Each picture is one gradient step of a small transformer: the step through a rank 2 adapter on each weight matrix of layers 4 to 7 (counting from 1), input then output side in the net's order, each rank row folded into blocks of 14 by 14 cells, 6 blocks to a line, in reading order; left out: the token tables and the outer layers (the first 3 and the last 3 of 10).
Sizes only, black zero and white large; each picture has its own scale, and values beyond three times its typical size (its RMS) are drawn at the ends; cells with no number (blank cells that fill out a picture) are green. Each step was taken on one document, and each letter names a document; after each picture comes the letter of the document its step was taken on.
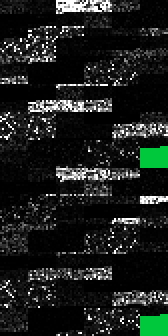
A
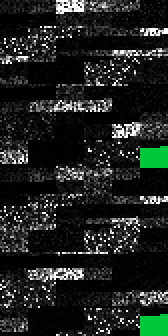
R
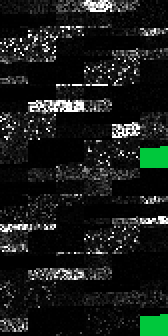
R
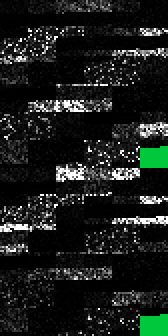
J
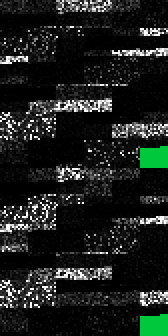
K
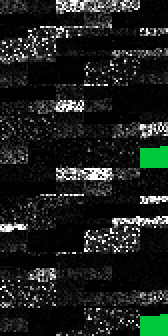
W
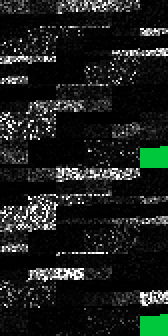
K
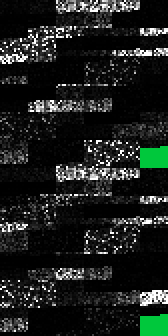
W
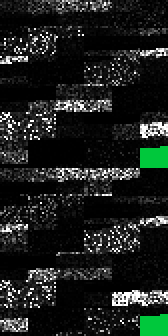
K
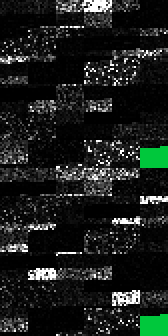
W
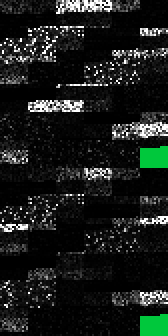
A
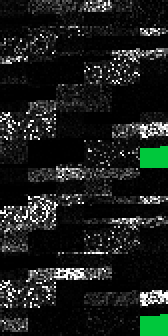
K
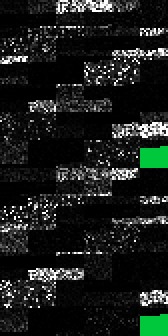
R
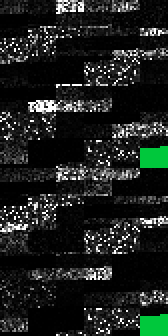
R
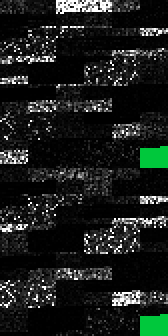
A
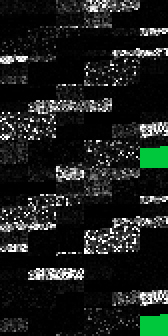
W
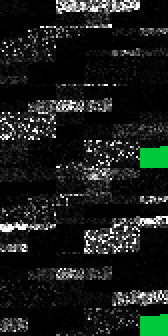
W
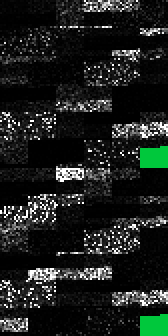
K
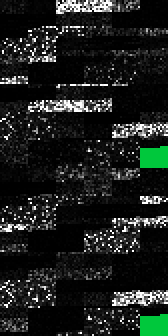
A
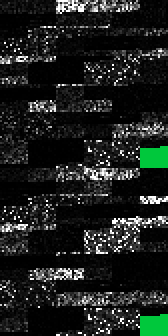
R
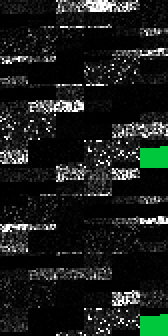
R
